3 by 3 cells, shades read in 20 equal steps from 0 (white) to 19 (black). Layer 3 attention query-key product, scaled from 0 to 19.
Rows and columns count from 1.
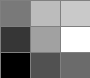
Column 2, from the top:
5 7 13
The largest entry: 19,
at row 3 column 1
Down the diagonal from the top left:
10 7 11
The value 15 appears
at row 2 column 1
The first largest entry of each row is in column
1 1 1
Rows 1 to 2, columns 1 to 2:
10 5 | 15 7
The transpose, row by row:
10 15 19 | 5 7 13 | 4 0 11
